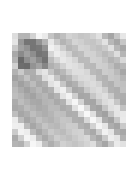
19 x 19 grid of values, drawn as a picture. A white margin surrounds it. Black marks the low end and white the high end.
Odd patch: lower, in the top left. Grain: diagonal, down to the right. Mirror symmetry: none. Ninth with the lowest average: top left.
